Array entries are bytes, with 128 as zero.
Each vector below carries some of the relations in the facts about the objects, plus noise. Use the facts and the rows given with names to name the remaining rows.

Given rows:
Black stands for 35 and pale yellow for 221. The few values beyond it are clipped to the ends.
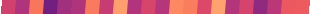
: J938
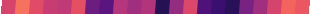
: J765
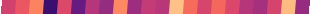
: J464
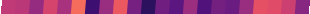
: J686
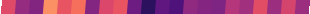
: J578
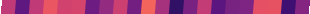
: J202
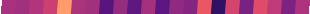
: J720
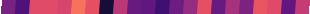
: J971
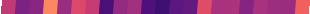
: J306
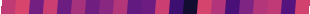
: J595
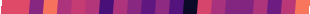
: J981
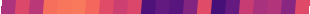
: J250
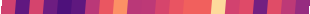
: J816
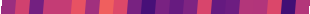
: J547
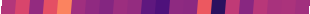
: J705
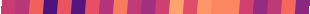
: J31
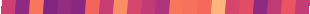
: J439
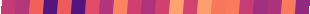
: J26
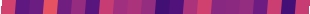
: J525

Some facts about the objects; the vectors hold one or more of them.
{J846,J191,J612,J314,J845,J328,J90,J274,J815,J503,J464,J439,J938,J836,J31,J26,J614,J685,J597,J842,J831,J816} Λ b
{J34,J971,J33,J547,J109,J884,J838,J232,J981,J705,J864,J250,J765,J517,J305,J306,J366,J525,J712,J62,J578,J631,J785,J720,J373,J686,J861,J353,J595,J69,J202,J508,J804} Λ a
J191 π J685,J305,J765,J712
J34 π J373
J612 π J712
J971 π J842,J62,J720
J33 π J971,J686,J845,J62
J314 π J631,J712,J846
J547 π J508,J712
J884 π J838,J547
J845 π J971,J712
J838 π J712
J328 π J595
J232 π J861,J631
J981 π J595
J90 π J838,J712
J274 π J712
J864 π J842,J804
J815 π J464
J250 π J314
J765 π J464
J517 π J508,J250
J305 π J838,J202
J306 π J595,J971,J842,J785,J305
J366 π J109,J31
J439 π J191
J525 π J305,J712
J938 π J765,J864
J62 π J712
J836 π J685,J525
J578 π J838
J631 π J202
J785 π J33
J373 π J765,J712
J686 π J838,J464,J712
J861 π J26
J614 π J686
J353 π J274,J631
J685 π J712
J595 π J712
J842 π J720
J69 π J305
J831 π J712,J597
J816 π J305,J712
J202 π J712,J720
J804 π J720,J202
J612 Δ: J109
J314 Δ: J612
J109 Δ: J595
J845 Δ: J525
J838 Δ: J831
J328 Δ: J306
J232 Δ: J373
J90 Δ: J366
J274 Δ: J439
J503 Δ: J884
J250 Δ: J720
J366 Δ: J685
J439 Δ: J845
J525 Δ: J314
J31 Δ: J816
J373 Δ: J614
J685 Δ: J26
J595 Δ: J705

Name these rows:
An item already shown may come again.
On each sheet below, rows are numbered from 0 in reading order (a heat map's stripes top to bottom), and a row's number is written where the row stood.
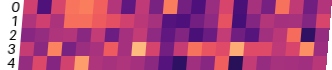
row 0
J804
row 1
J517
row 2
J62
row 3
J614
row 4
J508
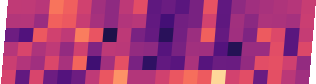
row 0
J861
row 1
J366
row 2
J971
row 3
J373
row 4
J686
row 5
J816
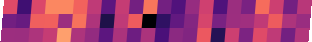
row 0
J804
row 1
J33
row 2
J720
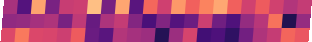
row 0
J842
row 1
J62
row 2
J765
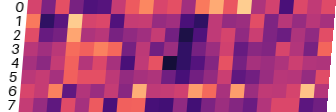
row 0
J191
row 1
J305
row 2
J69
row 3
J864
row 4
J785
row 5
J34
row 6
J815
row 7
J838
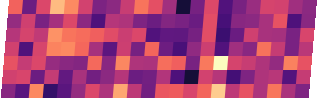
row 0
J631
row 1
J712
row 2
J250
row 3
J804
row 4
J328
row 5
J595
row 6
J845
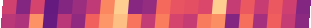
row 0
J90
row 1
J314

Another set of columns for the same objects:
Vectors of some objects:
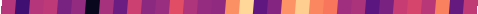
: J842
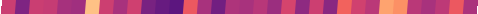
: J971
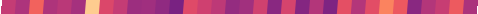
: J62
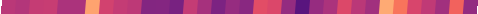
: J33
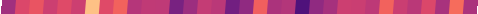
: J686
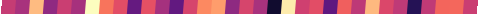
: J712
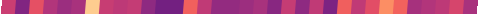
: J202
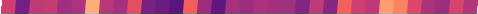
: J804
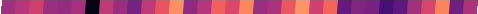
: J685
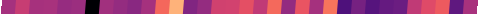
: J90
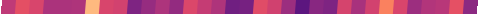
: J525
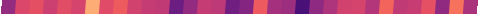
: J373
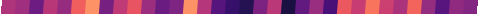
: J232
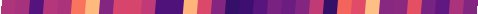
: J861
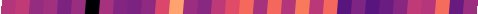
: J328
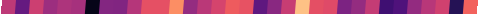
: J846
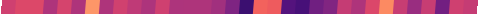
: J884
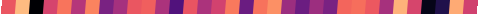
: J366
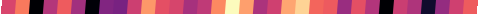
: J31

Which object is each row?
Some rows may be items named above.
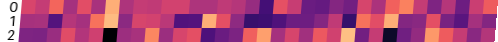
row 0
J547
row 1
J861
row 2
J938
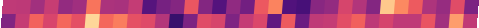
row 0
J306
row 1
J765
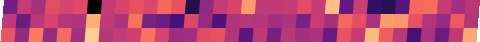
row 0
J815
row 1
J864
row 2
J508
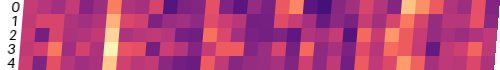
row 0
J306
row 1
J525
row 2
J631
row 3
J838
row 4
J202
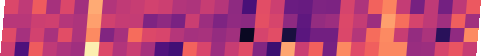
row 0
J547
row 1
J33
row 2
J517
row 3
J720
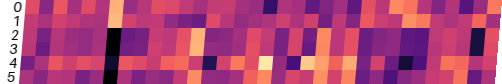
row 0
J250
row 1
J785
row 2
J314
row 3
J314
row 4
J464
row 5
J845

